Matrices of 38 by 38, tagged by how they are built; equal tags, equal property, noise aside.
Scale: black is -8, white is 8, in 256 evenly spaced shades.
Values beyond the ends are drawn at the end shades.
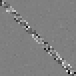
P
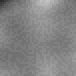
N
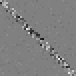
P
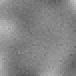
N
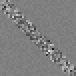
P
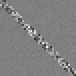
P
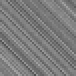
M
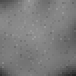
N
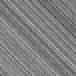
M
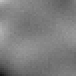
N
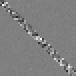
P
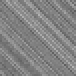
M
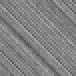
M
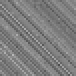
M
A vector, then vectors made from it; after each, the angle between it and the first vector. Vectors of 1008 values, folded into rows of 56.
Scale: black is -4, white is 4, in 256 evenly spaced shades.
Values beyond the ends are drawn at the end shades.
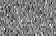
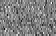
nearly opposite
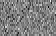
partly aligned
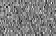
nearly opposite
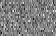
orthogonal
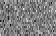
partly aligned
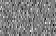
orthogonal
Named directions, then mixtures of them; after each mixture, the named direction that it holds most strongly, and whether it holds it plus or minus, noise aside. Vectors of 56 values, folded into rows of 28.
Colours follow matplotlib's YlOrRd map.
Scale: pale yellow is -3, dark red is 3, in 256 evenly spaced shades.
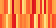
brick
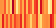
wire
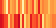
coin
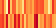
coin, plus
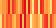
wire, plus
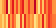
coin, minus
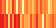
coin, plus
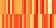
wire, plus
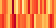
brick, plus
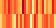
brick, minus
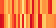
coin, plus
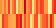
wire, plus
